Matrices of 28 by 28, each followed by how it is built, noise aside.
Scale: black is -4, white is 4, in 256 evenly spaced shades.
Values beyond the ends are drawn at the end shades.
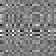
low rank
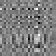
low rank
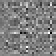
low rank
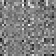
low rank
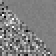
lower triangular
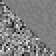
lower triangular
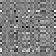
low rank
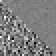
lower triangular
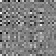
low rank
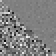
lower triangular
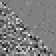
lower triangular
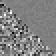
lower triangular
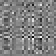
low rank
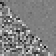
lower triangular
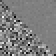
lower triangular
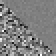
lower triangular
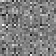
low rank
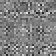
low rank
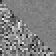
lower triangular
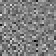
low rank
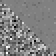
lower triangular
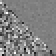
lower triangular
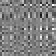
low rank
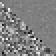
lower triangular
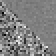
lower triangular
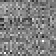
low rank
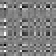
low rank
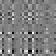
low rank
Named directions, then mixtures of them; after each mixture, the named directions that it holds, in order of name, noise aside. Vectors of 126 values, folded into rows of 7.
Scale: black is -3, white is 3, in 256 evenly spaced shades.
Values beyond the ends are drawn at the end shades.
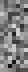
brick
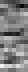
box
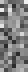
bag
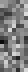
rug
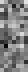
bag, rug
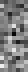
box, brick, rug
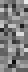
bag, brick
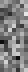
rug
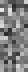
bag, box, rug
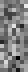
brick, rug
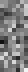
rug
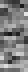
box, rug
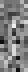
brick, rug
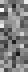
bag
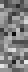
box, brick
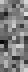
bag, rug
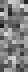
bag, box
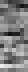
box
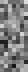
bag, rug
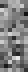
box, rug
